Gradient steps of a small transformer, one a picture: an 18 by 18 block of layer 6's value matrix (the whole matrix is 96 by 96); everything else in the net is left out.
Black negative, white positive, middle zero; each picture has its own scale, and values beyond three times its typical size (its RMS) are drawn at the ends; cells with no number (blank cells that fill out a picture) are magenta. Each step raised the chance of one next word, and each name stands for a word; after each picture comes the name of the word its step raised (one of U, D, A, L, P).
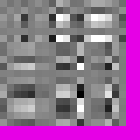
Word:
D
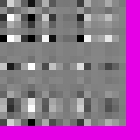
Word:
D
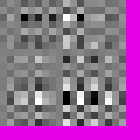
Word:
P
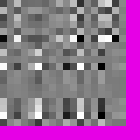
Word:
D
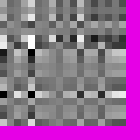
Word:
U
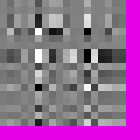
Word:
P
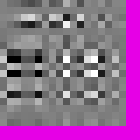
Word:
U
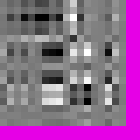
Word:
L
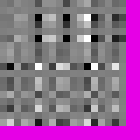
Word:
D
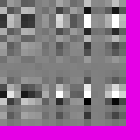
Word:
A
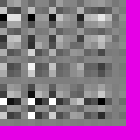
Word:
A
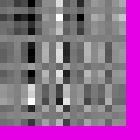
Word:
L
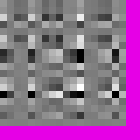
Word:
U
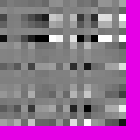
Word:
D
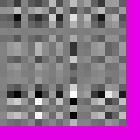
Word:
A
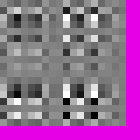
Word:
A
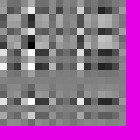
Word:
A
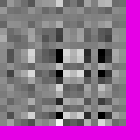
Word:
P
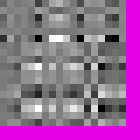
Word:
D
